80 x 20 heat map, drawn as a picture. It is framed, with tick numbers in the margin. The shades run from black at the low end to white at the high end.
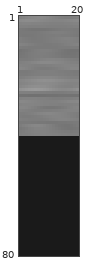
It is made of 2 by 1 panels. Panel 1,1: middling, streaked across, faint in contrast. Panel 2,1: very low, flat.
